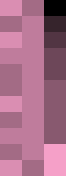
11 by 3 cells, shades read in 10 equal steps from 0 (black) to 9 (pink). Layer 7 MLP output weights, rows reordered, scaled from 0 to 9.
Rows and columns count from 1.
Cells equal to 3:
1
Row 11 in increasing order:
6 8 9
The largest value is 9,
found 2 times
